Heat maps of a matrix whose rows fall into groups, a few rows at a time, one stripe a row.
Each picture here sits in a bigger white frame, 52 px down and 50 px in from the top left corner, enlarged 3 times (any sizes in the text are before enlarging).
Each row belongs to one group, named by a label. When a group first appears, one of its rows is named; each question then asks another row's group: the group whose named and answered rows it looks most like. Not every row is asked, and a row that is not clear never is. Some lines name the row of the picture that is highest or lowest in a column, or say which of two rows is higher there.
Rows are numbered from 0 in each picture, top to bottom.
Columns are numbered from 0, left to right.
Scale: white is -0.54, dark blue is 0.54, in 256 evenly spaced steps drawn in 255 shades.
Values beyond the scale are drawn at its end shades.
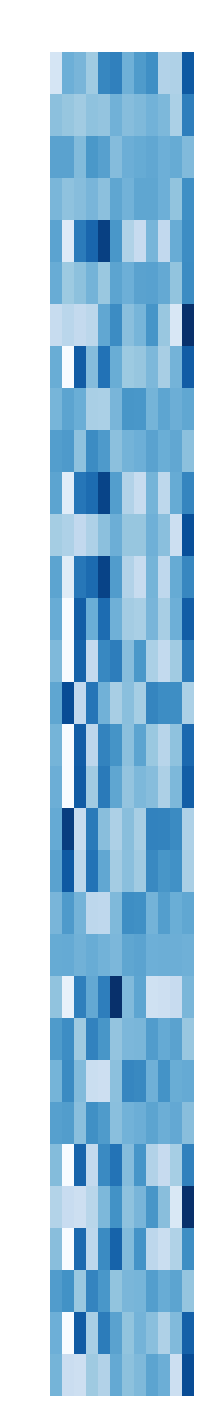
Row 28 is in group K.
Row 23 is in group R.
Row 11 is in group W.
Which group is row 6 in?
W
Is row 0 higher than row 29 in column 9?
No
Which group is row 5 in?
W
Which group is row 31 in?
W
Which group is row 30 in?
K
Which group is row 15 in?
R
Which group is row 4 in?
K
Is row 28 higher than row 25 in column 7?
Yes
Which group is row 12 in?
K
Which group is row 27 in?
W
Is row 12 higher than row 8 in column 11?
Yes
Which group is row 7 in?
K
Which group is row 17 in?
K
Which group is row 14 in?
K
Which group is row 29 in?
R
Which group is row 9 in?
R
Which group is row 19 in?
R
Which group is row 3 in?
W
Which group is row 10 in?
K
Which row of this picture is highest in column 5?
22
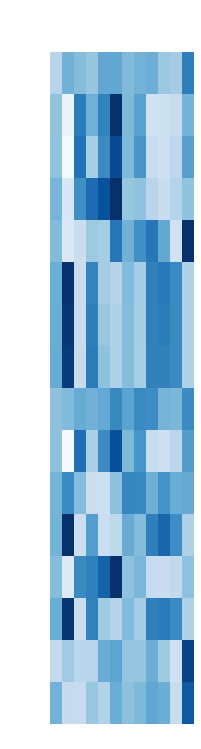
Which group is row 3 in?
K
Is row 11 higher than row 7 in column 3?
No
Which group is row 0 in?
W
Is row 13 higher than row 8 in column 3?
Yes
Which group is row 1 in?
K
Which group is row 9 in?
K
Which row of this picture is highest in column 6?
10
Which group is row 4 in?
W
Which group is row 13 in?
R
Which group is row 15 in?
W
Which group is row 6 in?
R
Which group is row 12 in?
K
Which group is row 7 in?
R
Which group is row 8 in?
W
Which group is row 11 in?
R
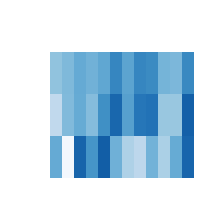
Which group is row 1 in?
W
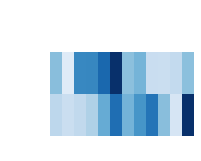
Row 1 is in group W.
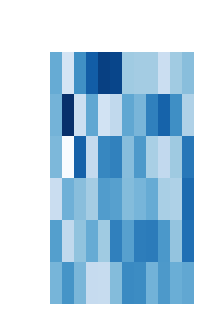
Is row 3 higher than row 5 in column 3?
Yes
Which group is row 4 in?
W
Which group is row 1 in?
R
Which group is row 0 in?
K
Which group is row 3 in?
W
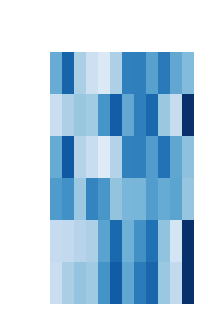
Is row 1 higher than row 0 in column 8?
Yes
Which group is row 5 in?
W
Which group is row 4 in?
W
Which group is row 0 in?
R
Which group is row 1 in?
W
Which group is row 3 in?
R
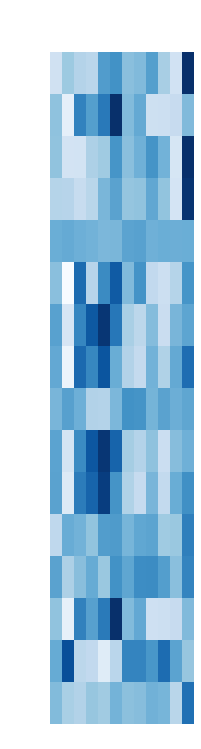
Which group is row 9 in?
K
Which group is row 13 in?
K
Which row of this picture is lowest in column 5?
14
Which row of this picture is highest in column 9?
14
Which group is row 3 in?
W
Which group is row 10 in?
K
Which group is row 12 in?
W
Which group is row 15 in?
W
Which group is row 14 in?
R
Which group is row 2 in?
W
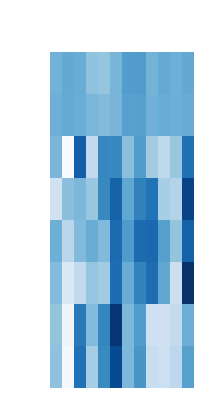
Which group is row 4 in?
W
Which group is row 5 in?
W
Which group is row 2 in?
K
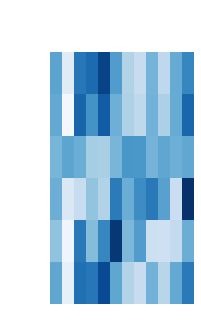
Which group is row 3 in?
W
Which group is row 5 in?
K
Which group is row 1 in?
K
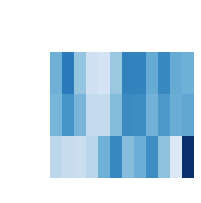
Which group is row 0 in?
R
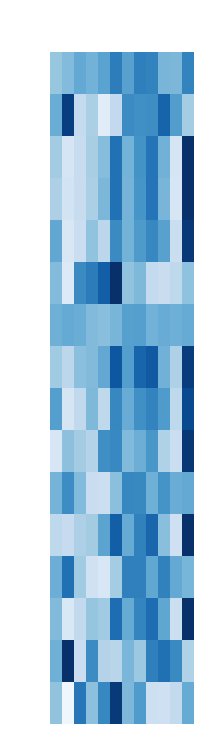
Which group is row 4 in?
W
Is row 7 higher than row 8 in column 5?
Yes
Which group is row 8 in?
W
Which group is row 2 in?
W
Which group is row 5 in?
K
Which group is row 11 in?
W
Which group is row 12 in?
R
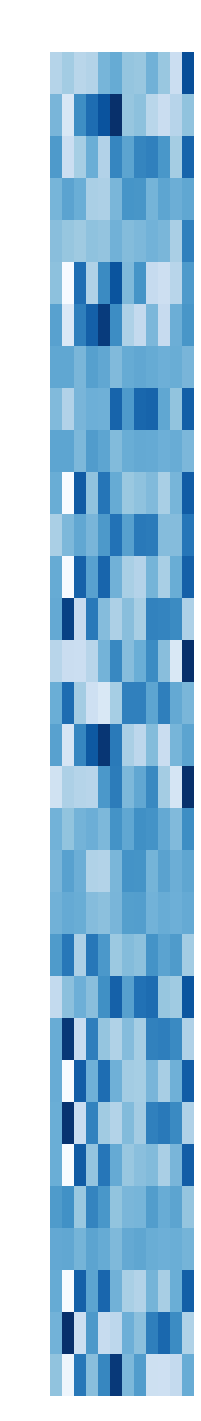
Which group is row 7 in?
R
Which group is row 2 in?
W
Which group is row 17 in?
W
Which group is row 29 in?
K
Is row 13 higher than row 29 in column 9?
Yes
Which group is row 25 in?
R
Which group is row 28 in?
R
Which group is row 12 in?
K
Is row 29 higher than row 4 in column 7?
No
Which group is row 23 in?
R
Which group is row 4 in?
W
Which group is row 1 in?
K
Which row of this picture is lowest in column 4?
15
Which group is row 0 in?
W
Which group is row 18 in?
W
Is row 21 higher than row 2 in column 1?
Yes
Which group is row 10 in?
K
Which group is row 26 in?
K
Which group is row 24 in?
K
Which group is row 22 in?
W
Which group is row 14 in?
W
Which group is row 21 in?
R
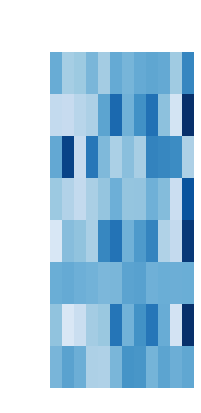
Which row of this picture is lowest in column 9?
4
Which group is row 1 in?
W
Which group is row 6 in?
W
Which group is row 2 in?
R
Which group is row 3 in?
W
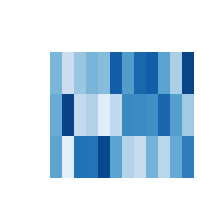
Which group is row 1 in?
R
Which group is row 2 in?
K
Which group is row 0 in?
W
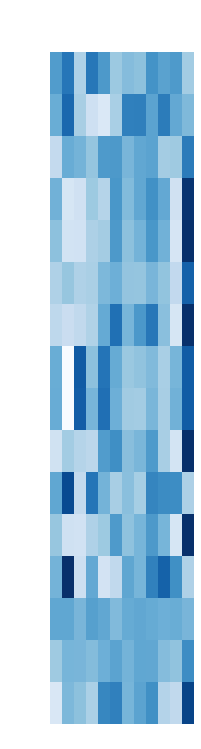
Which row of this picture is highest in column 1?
12
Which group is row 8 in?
K
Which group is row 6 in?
W
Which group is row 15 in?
W
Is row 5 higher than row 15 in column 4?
No
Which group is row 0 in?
R
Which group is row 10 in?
R
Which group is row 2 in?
W
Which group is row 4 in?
W
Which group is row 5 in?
W
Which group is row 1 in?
R
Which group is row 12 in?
R
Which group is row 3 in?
W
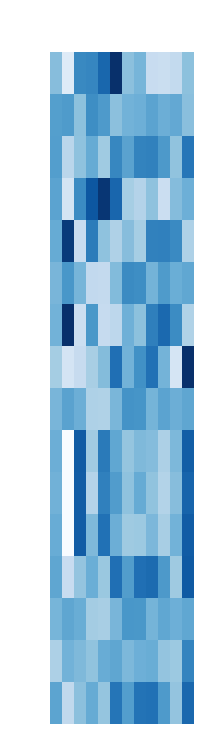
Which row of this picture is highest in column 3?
3
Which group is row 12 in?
W
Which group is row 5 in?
R
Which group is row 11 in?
K
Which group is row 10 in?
K
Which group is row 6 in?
R
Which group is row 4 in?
R
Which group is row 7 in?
W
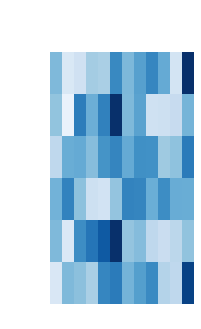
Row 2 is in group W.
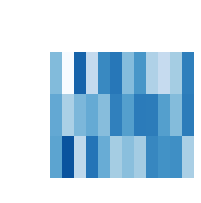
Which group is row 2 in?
R
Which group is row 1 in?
W
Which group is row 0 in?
K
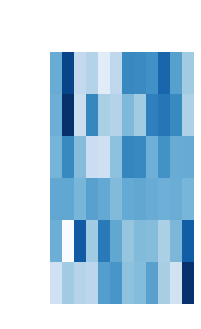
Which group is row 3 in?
R
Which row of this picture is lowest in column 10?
5
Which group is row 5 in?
W
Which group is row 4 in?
K
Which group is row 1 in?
R
